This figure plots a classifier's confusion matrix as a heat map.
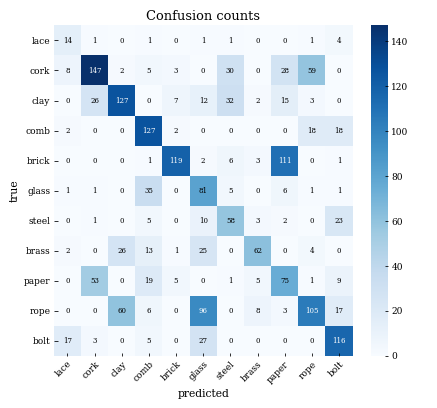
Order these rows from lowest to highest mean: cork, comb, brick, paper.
comb, paper, brick, cork
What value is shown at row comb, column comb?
127
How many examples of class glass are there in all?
131
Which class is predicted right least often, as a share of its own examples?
rope
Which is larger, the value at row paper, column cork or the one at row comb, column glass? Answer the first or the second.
the first
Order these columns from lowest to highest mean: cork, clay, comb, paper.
clay, comb, cork, paper
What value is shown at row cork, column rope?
59
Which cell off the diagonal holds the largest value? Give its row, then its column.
brick, paper
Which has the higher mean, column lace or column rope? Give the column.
rope
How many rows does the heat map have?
11
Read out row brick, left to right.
0 0 0 1 119 2 6 3 111 0 1
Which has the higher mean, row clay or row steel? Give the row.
clay
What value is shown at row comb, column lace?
2
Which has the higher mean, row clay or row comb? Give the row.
clay
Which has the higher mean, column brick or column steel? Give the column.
brick
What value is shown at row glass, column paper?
6
